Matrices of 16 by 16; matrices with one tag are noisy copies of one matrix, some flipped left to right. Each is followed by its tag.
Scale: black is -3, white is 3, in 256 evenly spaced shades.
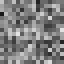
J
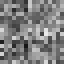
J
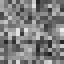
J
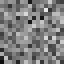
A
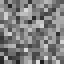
A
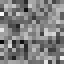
J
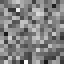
A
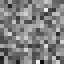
A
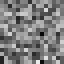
A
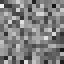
A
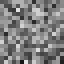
A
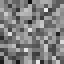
A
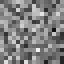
A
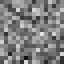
A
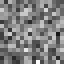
A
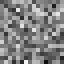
A
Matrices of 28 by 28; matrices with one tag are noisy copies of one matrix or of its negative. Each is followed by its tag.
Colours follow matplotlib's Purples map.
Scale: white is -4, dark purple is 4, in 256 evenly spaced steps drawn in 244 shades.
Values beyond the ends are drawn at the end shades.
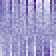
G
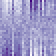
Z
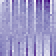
G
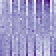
G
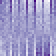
G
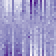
Z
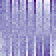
G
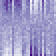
Z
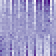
G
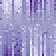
Z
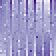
G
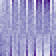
G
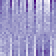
G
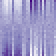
Z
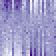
Z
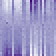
Z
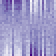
Z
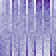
G
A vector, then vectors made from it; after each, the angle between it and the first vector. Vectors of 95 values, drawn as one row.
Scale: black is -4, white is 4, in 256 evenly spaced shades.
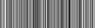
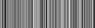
nearly opposite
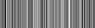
nearly opposite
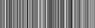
partly aligned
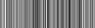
nearly parallel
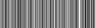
partly opposed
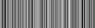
nearly opposite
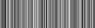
nearly opposite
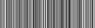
nearly parallel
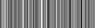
partly aligned
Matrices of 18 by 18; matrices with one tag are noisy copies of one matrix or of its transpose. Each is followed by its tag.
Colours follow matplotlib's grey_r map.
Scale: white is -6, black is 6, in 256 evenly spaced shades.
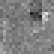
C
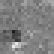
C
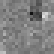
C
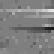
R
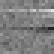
R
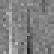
R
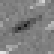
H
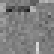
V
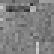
V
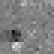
C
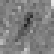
H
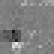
C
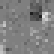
C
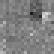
C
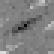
H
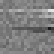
R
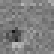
C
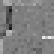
V
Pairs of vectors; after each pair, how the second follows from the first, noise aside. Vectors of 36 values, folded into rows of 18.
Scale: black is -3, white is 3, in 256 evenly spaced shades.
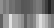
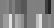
partly zeroed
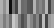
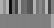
partly zeroed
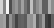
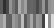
reversed
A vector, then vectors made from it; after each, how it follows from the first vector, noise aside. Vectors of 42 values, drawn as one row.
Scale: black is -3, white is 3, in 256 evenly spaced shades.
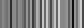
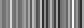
negated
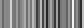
negated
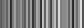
copied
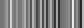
negated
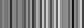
copied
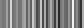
negated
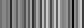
copied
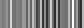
negated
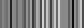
copied
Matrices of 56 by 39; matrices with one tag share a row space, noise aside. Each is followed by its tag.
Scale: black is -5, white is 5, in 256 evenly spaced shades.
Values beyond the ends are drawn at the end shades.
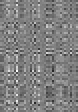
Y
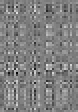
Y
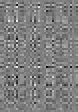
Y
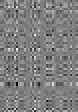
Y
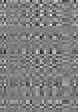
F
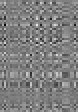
F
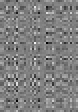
Y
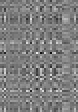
F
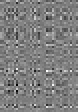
Y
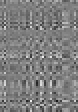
F
